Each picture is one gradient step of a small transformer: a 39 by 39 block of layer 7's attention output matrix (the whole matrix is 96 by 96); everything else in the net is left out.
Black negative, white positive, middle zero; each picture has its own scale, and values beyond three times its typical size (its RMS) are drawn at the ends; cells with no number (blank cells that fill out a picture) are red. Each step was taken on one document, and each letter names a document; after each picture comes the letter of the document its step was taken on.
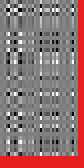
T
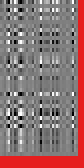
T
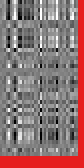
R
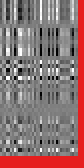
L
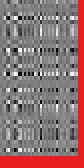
R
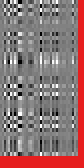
T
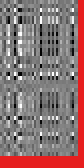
L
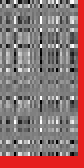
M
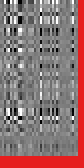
L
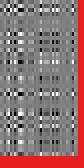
T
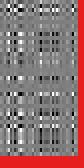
T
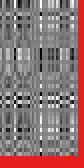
M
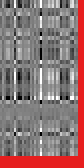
M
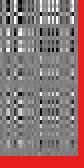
L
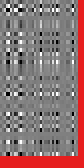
T
